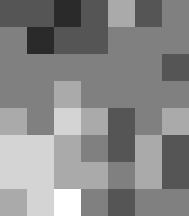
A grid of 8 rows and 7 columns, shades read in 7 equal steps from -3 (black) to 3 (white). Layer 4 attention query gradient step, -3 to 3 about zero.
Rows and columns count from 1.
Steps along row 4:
same up down same same same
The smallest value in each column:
-1 -2 -2 -1 -1 -1 -1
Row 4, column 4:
0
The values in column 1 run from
-1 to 2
